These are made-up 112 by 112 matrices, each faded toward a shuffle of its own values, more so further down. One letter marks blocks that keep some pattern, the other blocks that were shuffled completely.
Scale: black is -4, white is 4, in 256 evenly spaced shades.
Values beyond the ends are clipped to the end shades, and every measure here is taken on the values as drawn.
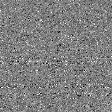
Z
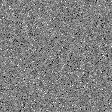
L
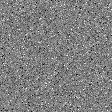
L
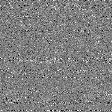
Z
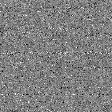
Z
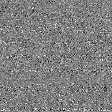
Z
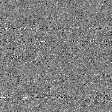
Z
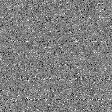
Z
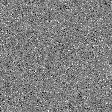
L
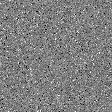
L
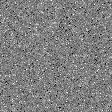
L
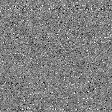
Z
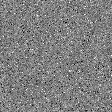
L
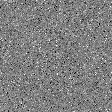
L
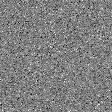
L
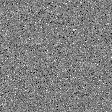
L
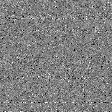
Z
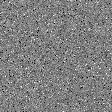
L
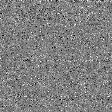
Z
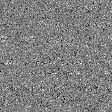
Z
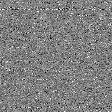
Z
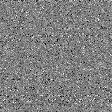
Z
